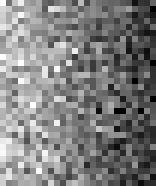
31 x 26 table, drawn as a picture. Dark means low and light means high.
Values rise toward the left. Overall the values sit about 50% of the way up the scale. The grain is fine, like static. No row or column stands out.
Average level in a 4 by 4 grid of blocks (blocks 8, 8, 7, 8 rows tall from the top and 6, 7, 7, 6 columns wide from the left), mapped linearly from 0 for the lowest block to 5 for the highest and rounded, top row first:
5 3 2 0 / 5 4 2 0 / 5 4 2 0 / 5 4 1 0
